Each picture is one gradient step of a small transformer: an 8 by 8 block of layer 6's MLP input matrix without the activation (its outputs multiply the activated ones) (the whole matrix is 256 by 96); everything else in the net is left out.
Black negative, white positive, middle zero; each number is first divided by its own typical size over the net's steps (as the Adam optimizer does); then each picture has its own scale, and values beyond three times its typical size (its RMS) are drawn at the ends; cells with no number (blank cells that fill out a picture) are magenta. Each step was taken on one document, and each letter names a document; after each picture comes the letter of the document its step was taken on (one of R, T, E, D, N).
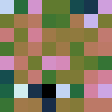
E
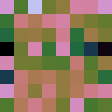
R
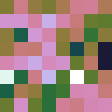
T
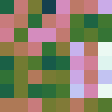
T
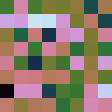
T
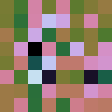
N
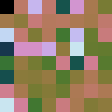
R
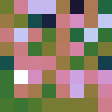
T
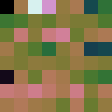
R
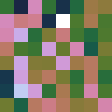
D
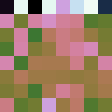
E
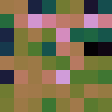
R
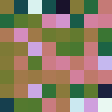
D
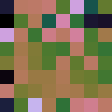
R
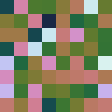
E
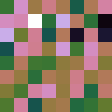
T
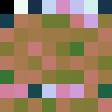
E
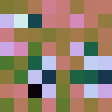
N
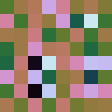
N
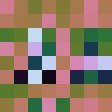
N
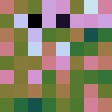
N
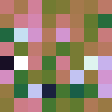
T
